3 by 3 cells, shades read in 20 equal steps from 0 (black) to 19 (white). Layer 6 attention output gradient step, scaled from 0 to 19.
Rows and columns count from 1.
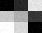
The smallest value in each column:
0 3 0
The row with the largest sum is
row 3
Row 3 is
19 16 0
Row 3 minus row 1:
19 13 -17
